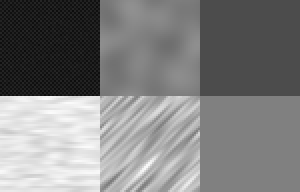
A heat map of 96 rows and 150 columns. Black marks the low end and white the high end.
It is made of 2 by 3 panels. Panel 1,1: very low, checkered, faint in contrast. Panel 1,2: middling, smooth, faint in contrast. Panel 1,3: low, flat. Panel 2,1: very high, streaked across, faint in contrast. Panel 2,2: high, slanting up to the right. Panel 2,3: middling, flat.
